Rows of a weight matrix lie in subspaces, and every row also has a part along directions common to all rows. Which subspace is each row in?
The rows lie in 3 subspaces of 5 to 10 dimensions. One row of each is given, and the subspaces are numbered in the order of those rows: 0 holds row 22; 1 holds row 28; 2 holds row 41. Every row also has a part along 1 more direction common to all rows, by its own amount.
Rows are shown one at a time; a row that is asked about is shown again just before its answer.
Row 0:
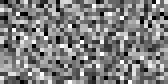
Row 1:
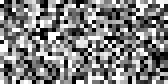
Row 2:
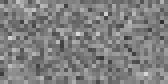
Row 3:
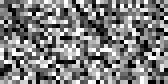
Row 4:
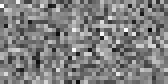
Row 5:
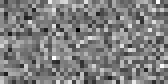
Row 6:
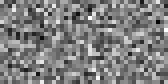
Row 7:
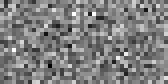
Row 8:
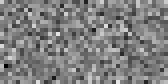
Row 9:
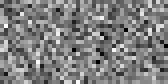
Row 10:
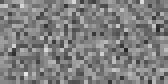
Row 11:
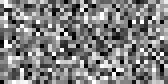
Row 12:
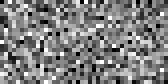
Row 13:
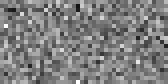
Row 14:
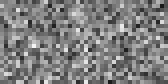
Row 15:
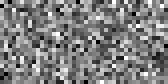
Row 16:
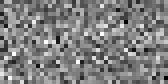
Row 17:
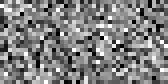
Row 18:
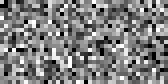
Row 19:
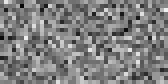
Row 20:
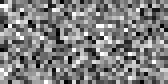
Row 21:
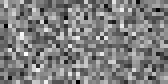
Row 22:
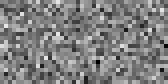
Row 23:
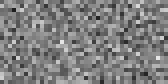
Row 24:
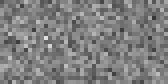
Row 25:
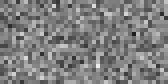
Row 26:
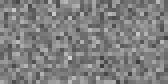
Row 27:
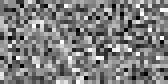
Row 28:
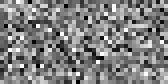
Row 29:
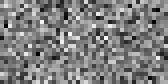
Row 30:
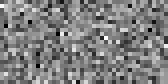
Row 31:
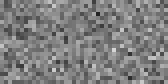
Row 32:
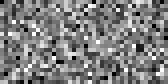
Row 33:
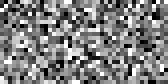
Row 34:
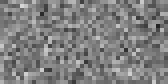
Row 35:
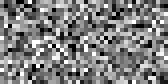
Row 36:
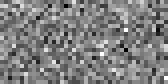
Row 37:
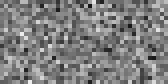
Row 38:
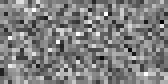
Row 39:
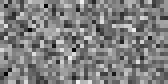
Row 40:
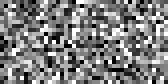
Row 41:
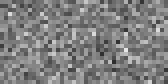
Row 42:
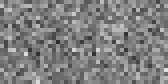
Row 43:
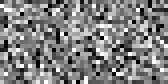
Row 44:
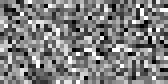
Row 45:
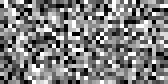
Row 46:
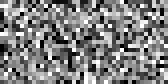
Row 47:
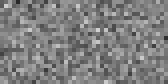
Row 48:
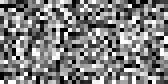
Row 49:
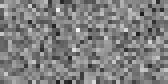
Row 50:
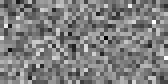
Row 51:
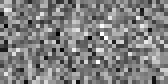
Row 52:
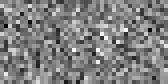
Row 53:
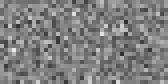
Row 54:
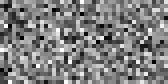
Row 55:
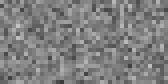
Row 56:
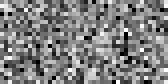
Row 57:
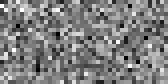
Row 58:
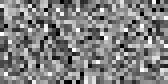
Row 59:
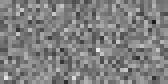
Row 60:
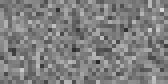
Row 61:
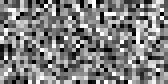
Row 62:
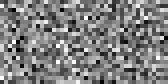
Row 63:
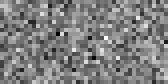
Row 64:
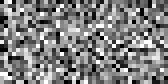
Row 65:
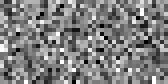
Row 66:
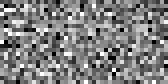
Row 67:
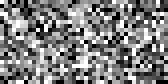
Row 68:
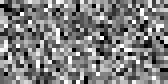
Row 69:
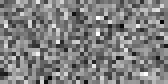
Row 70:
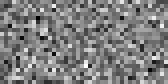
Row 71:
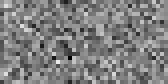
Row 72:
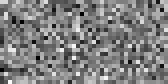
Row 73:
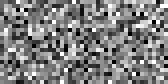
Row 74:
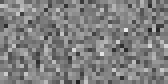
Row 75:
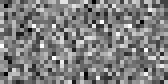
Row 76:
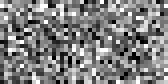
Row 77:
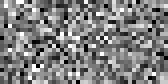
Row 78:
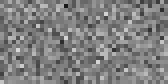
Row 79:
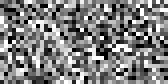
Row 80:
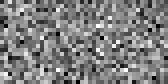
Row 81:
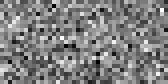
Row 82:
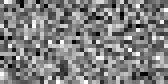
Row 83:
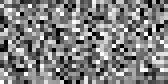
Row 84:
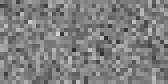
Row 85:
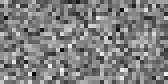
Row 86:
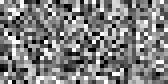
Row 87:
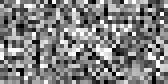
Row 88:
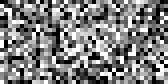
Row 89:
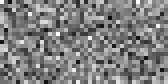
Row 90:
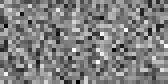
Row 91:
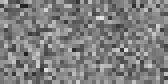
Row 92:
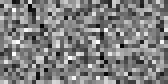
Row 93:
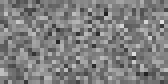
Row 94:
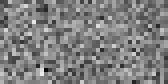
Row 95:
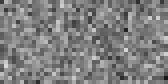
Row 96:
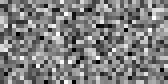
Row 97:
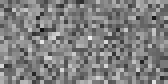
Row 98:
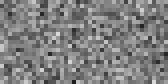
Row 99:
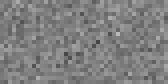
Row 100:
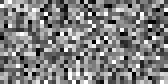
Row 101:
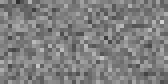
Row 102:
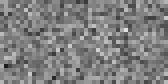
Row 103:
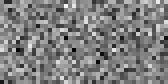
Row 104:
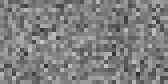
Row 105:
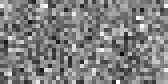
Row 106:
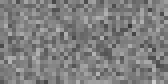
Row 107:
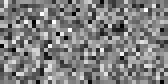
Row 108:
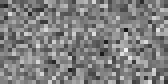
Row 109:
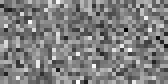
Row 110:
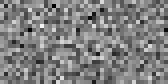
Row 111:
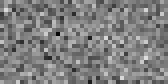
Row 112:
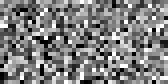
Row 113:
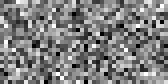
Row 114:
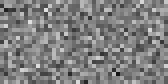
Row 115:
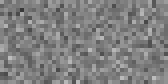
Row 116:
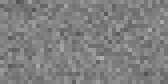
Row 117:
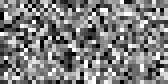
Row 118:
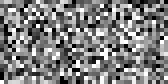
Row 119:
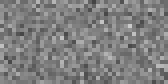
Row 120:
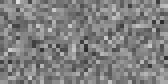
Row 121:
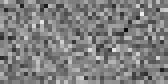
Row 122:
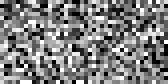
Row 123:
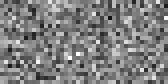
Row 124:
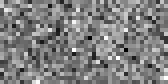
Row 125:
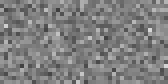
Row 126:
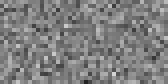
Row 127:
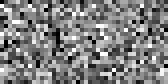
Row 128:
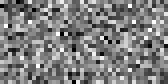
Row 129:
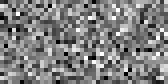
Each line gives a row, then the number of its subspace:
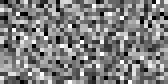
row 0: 0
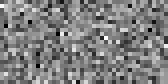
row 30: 1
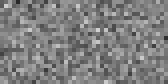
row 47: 0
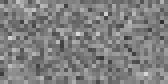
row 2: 1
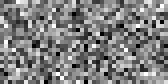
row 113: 1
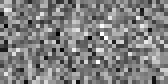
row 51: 2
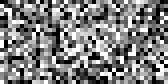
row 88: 0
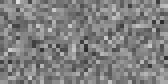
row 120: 1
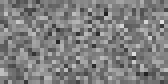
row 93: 1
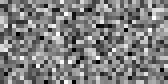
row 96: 0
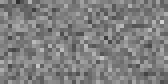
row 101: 1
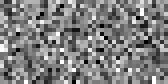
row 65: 2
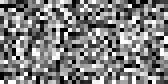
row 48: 1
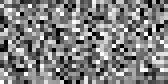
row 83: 1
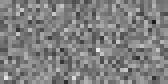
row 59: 2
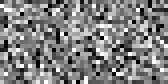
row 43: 0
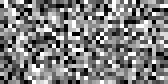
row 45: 1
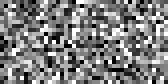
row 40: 2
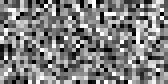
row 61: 0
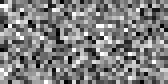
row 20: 0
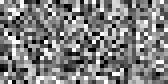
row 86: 0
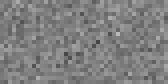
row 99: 0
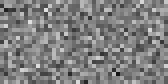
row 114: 0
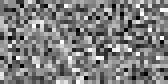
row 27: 1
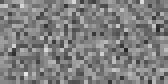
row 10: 2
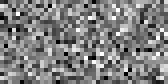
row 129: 0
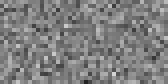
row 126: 0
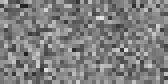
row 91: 2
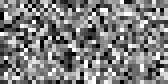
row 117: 0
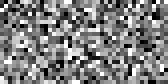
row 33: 0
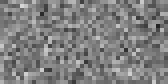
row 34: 2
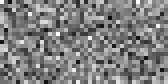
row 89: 2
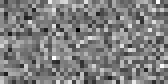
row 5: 0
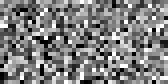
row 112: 2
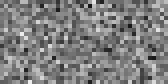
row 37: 0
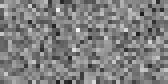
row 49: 0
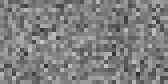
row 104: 2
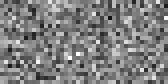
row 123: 0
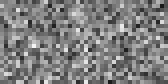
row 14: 1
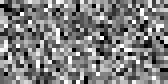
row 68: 0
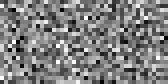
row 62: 1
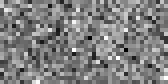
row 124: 2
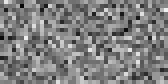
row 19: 1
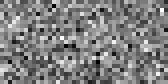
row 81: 0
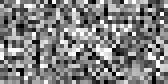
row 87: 0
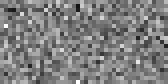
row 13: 0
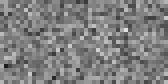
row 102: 2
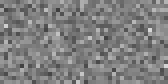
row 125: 0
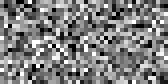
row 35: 1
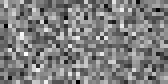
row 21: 1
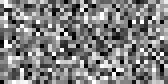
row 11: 0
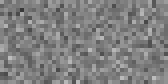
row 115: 2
